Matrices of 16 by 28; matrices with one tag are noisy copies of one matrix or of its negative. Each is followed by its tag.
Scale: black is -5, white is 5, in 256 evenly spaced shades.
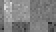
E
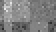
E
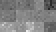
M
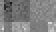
E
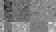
E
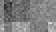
E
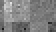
E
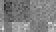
E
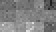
M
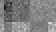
E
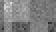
E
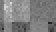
E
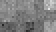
M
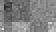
E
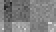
E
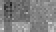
E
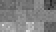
M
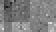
E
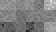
M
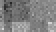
E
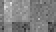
E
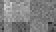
E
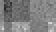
E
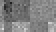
E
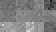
M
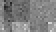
E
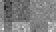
E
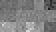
M
